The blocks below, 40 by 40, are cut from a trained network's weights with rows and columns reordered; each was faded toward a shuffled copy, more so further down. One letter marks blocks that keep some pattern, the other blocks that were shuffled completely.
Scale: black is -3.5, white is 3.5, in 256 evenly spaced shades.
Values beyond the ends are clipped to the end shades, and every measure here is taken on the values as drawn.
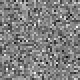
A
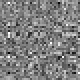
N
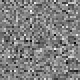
N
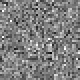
N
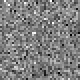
A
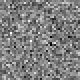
A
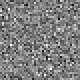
A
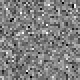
A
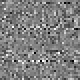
N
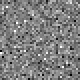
A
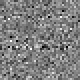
N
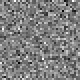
N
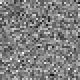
A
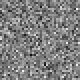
A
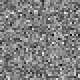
A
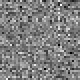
N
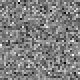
A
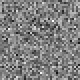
N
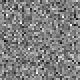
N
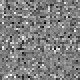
N
